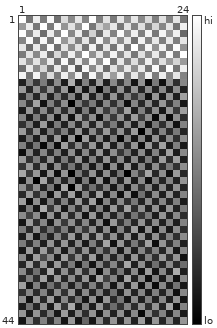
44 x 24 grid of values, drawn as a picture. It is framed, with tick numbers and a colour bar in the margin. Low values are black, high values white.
Seam: horizontal, 20% of the way down, the top part higher. Grain: checkered. Average level on the scale: 40%.
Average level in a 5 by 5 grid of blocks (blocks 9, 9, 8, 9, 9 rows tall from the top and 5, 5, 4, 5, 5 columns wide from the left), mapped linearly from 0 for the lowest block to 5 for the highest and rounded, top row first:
5 5 5 5 5 | 0 0 0 0 0 | 0 0 0 0 0 | 0 0 0 0 0 | 0 0 0 0 0
